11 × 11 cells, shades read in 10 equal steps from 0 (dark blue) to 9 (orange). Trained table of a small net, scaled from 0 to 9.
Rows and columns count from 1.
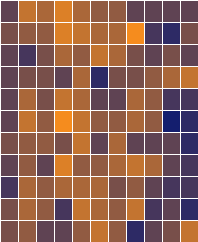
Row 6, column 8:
6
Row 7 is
4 5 5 4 7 3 6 3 3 3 1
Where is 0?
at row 6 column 10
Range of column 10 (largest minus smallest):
6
